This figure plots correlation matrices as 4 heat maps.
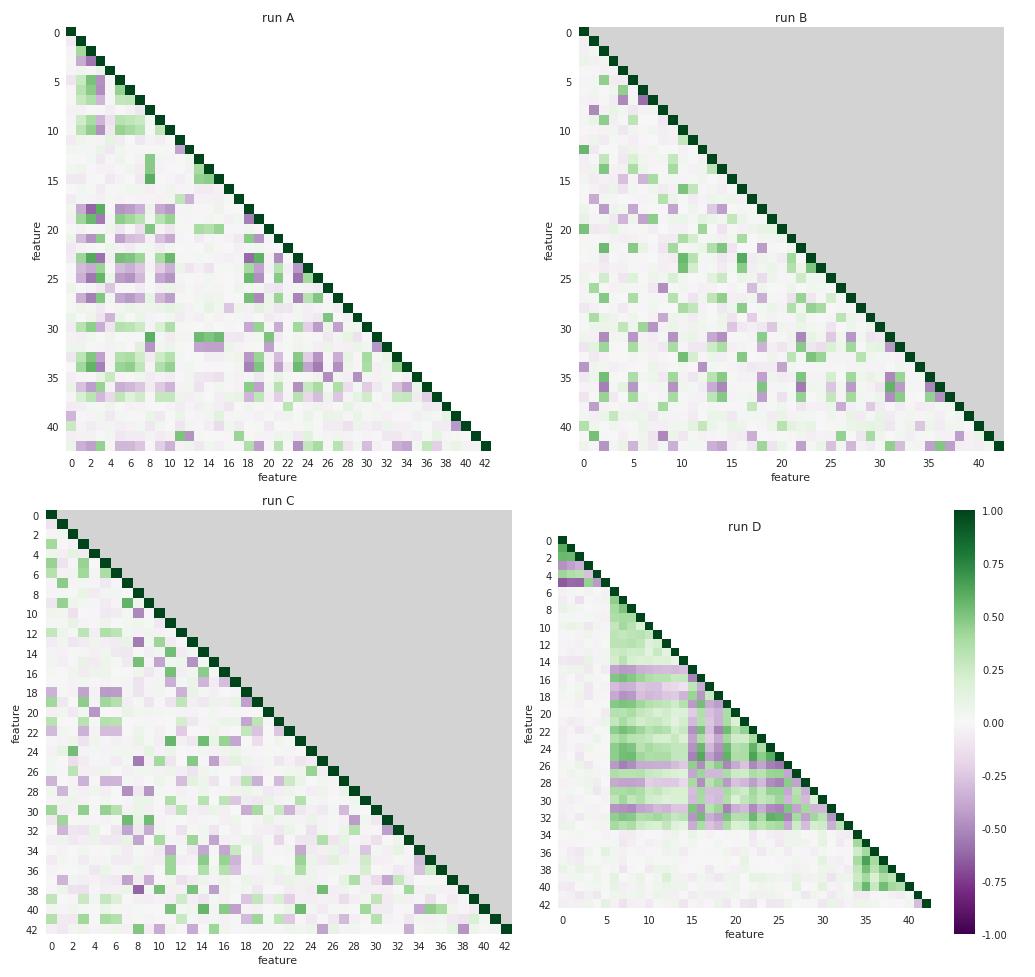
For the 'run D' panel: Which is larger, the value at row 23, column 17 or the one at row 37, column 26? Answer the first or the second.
the second
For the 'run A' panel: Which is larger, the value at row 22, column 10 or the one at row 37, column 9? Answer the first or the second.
the second
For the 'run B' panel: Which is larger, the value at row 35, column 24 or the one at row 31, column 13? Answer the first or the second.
the first
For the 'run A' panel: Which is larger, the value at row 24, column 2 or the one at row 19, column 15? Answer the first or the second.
the second
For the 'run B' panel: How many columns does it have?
43
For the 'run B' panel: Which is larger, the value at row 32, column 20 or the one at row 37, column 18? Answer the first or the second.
the first
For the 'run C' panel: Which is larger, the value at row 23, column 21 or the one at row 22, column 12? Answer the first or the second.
the first
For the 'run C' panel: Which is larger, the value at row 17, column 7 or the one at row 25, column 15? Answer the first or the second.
the first
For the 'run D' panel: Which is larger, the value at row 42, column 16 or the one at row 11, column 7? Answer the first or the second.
the second
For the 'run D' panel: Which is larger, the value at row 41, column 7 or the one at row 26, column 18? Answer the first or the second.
the second
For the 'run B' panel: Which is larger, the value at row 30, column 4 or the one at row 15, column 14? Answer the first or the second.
the first
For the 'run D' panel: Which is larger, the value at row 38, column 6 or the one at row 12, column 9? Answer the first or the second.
the second
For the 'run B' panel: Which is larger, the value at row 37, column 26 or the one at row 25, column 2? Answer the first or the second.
the second
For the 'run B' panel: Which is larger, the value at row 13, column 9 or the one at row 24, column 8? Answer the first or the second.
the first
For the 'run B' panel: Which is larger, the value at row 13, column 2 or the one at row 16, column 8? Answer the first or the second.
the first
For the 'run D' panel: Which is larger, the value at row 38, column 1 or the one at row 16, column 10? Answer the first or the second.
the second
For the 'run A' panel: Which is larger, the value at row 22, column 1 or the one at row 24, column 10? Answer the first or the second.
the first
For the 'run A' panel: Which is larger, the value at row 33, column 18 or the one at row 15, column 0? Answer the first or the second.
the second
